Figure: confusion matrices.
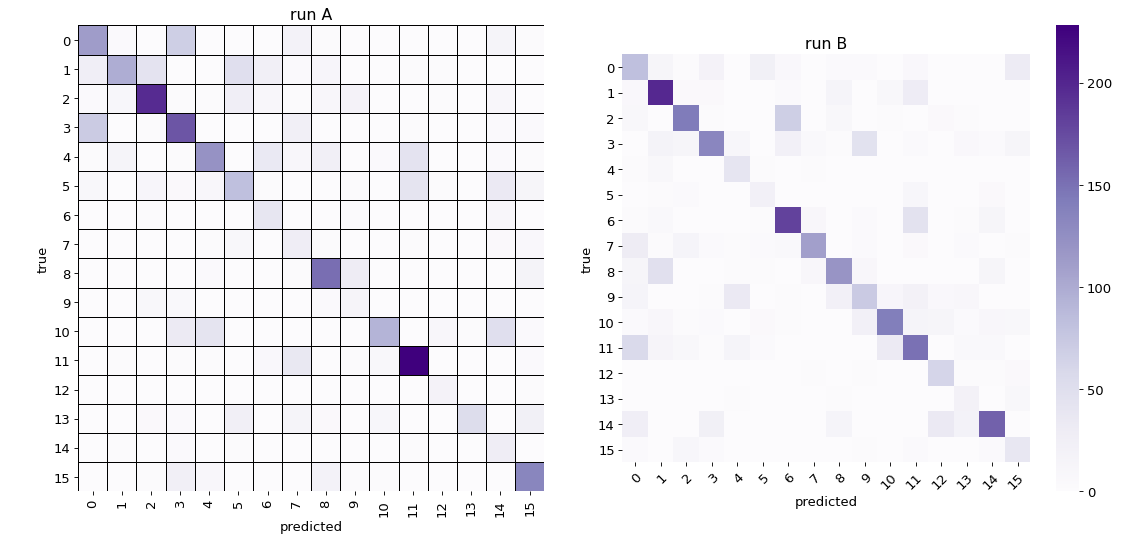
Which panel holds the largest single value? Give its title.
run A
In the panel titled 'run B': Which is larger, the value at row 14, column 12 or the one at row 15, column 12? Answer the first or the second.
the first
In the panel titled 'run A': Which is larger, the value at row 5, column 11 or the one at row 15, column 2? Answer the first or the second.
the first
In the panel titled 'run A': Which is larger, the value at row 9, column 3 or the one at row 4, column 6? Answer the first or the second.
the second
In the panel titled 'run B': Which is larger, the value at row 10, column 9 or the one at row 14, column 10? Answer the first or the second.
the first
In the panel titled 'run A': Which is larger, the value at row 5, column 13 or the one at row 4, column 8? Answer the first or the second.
the second
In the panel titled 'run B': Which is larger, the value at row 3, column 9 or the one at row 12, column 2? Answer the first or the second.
the first
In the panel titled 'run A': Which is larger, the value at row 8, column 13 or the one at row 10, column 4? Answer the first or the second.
the second
